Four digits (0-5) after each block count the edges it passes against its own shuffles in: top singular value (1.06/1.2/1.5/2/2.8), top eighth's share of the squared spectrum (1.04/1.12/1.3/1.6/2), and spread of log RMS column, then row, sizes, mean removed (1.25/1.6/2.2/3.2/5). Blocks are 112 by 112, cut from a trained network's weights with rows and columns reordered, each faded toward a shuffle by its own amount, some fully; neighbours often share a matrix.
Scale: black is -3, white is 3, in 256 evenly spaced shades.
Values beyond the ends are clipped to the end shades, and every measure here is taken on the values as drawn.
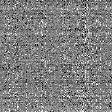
3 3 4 0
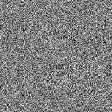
4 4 2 1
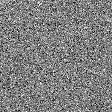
1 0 0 0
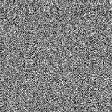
4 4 1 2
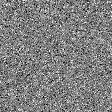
0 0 0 0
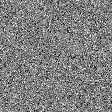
1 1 0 0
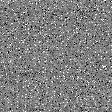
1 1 1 0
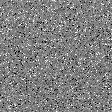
0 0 0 0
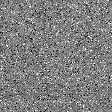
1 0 0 0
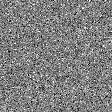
0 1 0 0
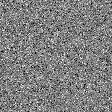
1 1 0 0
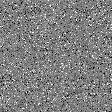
0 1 0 0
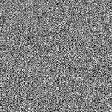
4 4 2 1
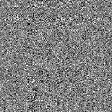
3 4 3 2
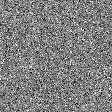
0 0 0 0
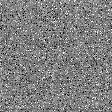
1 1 1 0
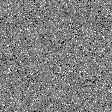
1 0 0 0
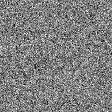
3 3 1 0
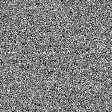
2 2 0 1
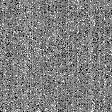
3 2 0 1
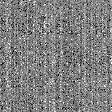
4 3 0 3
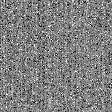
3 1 0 1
